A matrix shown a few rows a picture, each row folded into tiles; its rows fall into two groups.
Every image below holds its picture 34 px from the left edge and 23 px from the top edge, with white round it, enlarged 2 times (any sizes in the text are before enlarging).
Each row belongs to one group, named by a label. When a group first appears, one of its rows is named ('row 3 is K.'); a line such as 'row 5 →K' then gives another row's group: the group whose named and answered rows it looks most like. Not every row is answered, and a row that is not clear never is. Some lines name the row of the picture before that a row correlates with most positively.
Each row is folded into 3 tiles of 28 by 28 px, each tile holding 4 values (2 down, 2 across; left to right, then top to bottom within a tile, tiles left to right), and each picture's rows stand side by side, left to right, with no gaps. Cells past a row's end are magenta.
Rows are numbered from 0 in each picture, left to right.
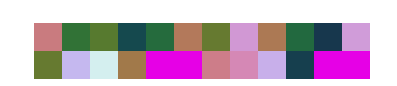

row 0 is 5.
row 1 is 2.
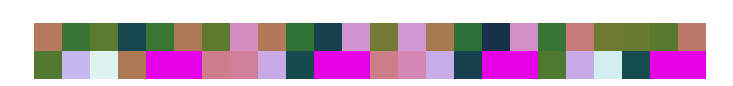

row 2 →2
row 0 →5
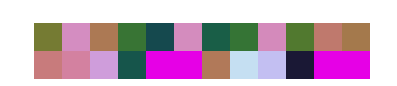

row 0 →2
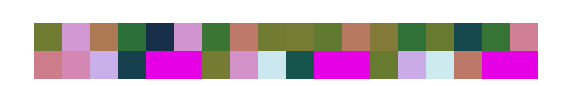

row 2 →5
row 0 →2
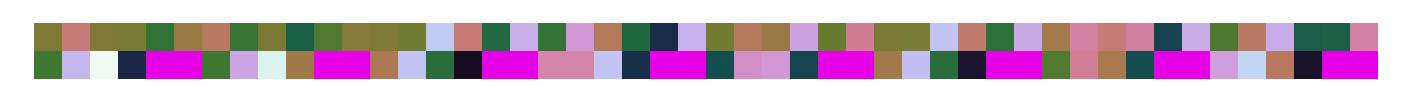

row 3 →2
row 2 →2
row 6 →2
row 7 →2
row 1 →5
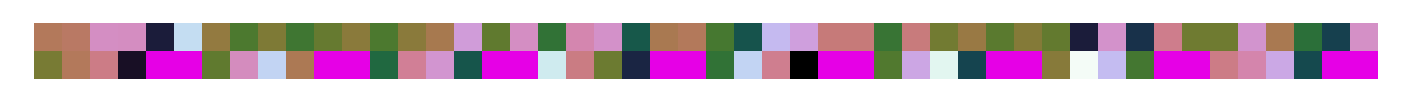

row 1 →5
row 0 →2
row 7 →2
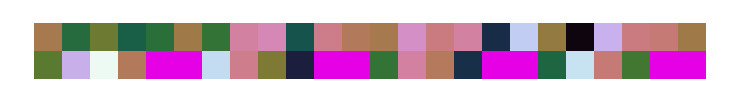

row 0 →5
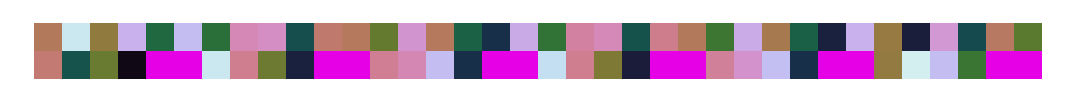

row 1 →2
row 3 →2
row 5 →5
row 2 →2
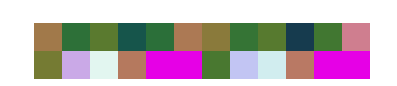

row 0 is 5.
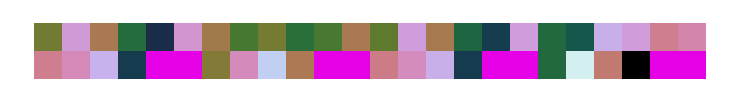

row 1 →5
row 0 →2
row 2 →2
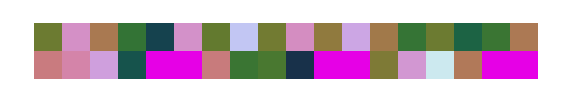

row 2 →5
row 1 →2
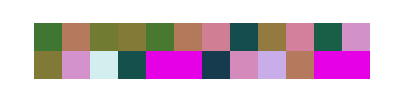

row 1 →5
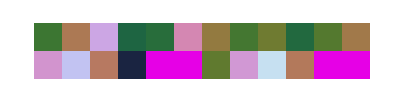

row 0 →2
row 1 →5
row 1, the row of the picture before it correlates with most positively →0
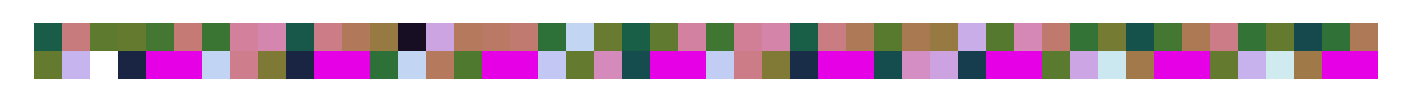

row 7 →5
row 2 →5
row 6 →5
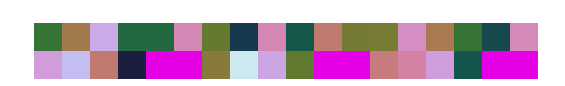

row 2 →2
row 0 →2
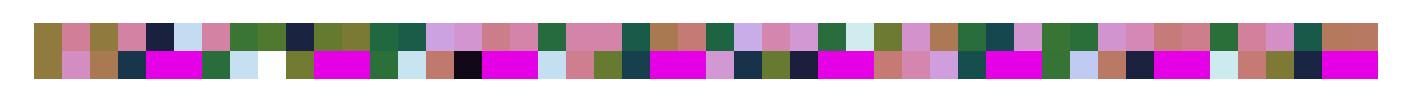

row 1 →5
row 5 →2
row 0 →2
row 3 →2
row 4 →2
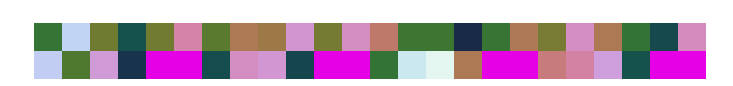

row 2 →5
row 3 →2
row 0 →2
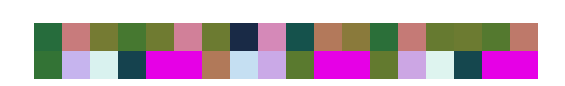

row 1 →5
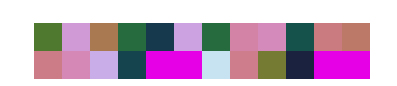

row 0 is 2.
